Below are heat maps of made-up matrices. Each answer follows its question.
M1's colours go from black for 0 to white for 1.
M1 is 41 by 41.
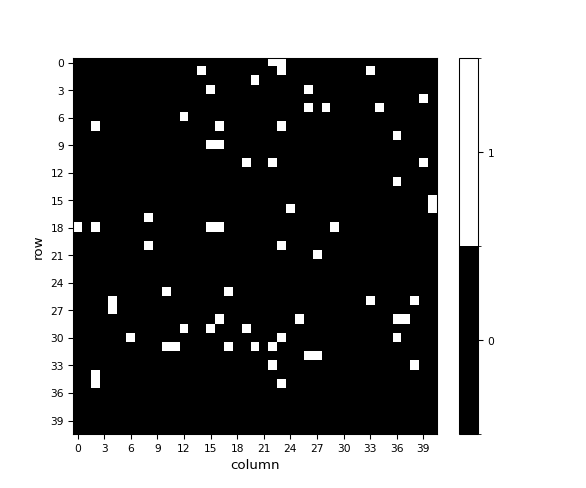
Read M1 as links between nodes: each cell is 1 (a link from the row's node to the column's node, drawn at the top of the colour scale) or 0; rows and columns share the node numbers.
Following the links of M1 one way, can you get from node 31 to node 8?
yes
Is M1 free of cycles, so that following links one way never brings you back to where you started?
yes
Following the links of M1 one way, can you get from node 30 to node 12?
yes
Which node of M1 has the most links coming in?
node 23
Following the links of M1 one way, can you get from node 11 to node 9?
no
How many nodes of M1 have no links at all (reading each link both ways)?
0
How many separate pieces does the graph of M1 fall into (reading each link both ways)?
1
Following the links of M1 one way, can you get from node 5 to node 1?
no
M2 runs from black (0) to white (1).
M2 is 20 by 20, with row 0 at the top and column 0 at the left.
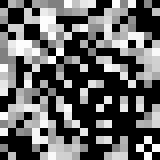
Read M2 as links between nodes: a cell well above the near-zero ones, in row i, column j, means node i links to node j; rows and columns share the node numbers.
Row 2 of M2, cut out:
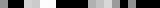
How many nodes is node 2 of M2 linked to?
10
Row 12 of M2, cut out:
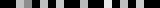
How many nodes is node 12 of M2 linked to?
8
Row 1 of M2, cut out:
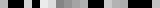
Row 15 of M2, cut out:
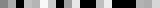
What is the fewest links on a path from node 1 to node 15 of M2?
1
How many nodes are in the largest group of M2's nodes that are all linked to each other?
5
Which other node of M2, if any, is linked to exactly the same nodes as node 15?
node 7
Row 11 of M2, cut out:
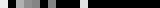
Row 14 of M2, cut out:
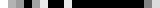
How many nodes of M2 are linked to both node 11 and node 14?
3
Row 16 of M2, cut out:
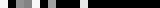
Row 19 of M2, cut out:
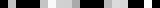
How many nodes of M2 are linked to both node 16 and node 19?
1
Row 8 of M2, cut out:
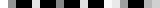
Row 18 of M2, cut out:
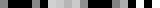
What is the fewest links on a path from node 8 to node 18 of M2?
1
